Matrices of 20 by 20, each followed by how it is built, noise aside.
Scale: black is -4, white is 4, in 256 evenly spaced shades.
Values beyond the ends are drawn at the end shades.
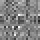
low rank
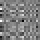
low rank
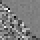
lower triangular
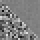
lower triangular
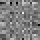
low rank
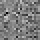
low rank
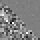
lower triangular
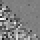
lower triangular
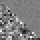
lower triangular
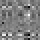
low rank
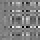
low rank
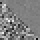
lower triangular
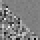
lower triangular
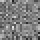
low rank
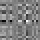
low rank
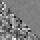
lower triangular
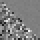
lower triangular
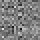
low rank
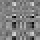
low rank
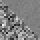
lower triangular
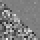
lower triangular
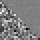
lower triangular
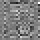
low rank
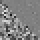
lower triangular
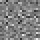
low rank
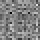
low rank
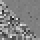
lower triangular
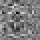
low rank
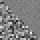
lower triangular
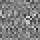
low rank
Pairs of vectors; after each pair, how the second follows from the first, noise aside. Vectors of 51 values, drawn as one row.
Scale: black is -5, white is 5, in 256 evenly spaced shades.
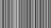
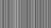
shrunk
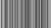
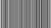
partly zeroed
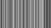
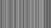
shrunk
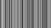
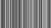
negated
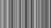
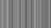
shrunk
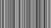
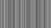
shrunk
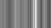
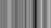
negated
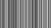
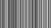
copied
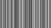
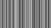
negated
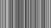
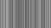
shrunk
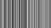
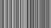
negated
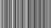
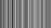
negated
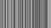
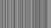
shrunk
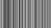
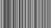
copied
